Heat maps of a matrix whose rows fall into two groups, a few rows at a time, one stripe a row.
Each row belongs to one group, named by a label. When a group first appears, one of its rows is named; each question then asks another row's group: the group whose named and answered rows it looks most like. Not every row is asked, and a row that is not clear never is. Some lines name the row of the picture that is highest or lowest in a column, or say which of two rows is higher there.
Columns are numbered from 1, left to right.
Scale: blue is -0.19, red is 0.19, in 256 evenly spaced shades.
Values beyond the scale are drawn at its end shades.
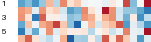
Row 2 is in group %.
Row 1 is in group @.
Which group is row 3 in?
%
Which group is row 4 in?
%
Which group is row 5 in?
@
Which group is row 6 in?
%
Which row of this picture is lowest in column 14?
5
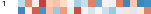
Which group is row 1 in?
%
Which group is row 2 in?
@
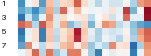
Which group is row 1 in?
@
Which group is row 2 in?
@
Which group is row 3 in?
@
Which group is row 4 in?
%
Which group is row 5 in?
@
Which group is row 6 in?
@
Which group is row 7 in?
@
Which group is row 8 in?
@
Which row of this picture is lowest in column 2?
2
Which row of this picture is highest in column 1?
4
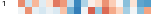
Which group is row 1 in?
%
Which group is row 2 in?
%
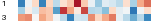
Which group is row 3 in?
%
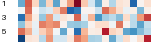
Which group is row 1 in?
@
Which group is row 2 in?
%
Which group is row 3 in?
@
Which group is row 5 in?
%
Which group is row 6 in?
@
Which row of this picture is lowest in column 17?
1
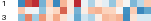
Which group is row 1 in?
@
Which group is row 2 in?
%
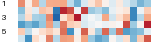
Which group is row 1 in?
%
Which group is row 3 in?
@
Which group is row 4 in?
@
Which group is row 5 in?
%
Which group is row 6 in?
@
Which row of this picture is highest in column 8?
2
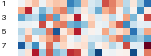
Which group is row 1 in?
%
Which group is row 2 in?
%
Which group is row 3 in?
@
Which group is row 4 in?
%
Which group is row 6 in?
%
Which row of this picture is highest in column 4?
4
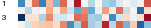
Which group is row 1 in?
@
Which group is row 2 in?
%
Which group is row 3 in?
@
